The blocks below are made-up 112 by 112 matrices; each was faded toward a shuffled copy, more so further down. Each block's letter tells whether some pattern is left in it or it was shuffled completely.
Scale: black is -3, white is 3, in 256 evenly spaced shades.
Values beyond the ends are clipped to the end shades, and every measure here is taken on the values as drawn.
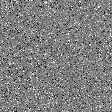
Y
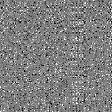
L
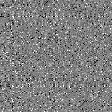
L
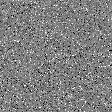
Y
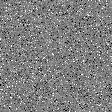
Y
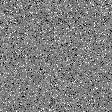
Y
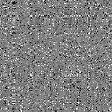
L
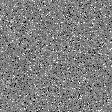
Y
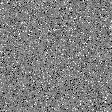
Y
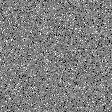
Y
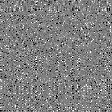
L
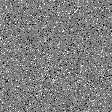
Y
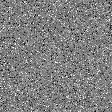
Y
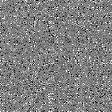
L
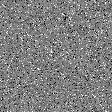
Y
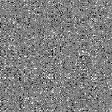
L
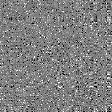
L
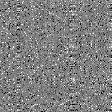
L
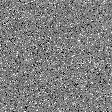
Y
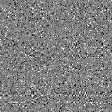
L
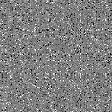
L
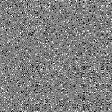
L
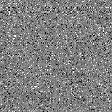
L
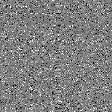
L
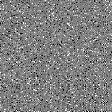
L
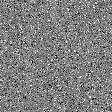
Y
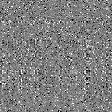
L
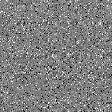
L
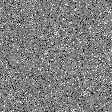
Y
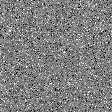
Y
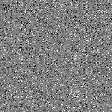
L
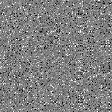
L
